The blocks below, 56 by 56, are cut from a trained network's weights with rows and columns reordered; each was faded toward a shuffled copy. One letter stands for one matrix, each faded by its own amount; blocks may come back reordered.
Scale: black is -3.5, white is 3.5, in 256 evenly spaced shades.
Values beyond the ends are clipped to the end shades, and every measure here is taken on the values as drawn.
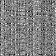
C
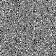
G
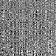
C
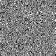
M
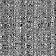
C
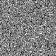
G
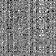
C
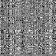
C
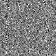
G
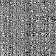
C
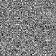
M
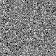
G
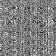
C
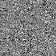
G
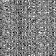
C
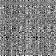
C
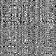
C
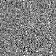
G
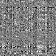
C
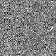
M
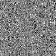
M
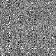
M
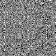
M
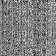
C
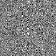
M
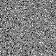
G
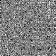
G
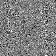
G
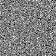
G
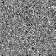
G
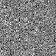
M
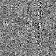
M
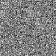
M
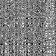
C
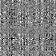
C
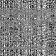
C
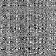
C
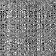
C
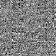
M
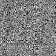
G
